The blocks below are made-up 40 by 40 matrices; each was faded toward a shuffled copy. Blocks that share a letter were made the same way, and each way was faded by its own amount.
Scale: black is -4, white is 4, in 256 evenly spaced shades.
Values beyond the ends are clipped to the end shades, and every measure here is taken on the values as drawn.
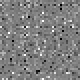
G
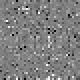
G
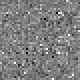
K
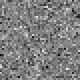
K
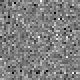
K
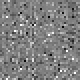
G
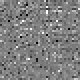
G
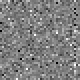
K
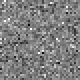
K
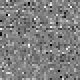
G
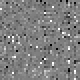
G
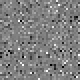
G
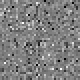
G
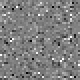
G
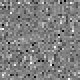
G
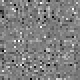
G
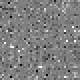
G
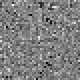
K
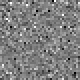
K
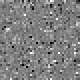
G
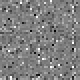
G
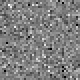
K
